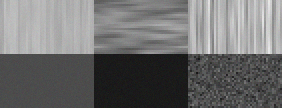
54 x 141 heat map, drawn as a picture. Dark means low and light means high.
The table splits into 2 rows of 3 panels. Panel 1,1: high, streaked downward, faint in contrast. Panel 1,2: middling, streaked across. Panel 1,3: high, streaked downward. Panel 2,1: low, flat. Panel 2,2: very low, flat. Panel 2,3: low, fine-grained.
